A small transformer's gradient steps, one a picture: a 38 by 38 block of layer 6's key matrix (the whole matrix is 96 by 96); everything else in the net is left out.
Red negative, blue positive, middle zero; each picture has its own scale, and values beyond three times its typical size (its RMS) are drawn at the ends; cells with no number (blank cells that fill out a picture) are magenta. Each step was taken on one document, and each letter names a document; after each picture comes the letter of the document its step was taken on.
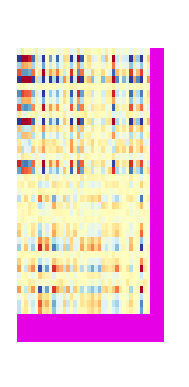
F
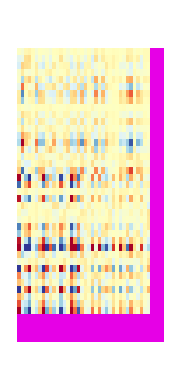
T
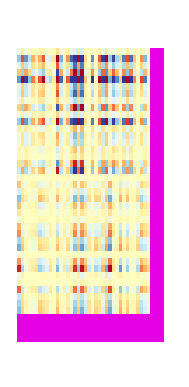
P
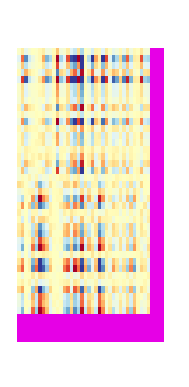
P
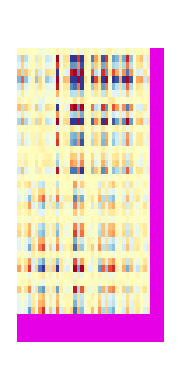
P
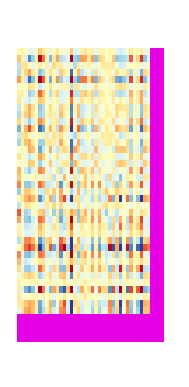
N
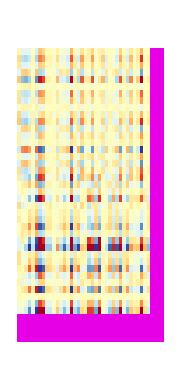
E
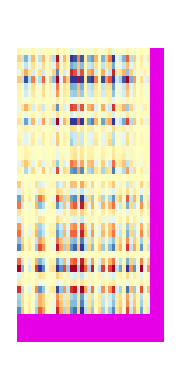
P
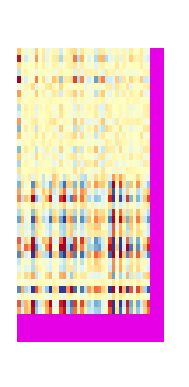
N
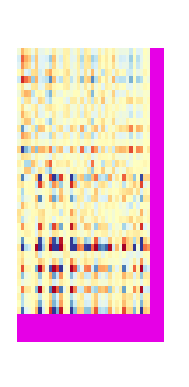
T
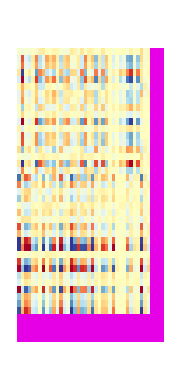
T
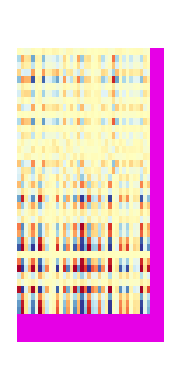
F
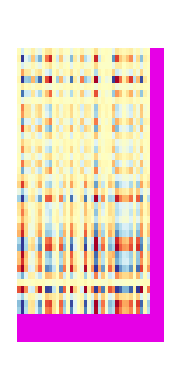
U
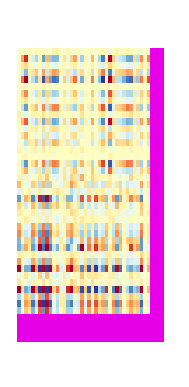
U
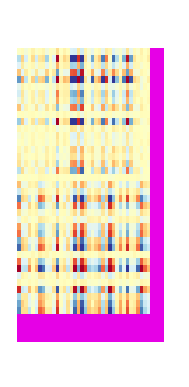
P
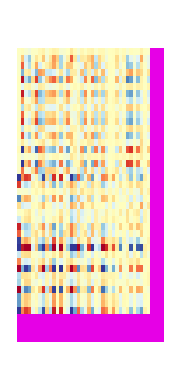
T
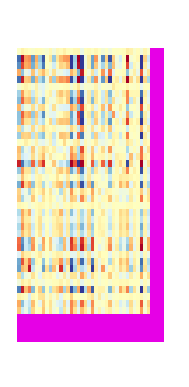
F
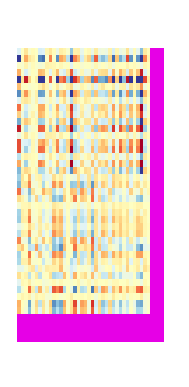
N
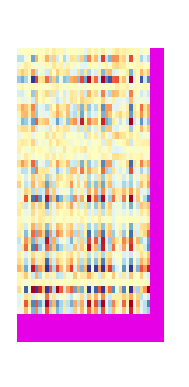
U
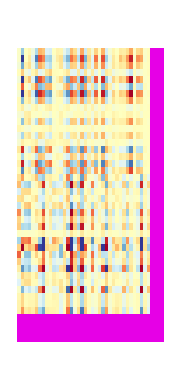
T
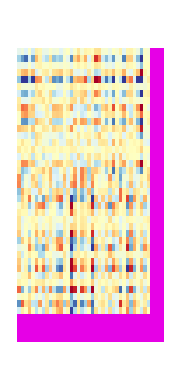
U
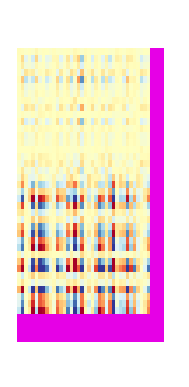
P
